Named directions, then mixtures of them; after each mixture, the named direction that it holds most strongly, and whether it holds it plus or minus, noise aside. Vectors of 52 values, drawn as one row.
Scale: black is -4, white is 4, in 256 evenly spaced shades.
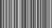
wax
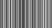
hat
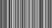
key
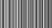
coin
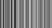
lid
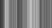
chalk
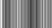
chalk, minus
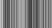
chalk, minus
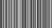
wax, plus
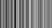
lid, plus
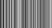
wax, plus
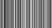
wax, minus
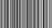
coin, minus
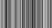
chalk, minus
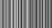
coin, plus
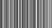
coin, minus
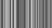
lid, minus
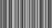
key, plus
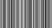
hat, minus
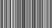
hat, plus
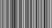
key, minus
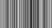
key, minus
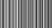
coin, plus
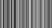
lid, plus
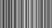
lid, plus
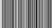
wax, minus
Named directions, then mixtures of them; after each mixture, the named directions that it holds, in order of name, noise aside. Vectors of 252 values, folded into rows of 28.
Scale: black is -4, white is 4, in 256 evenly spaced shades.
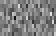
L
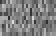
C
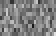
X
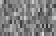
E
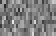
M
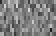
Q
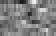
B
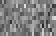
E, M, Q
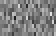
L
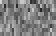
B, Q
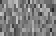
L, Q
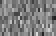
E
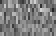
B, L, Q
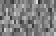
E, X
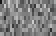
Q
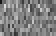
C, Q, X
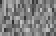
E, Q, X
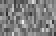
B, L, X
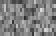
B, E, M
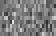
C, E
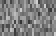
E, Q, X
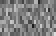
X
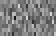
L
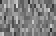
Q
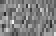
C, L, X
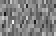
C, E, L
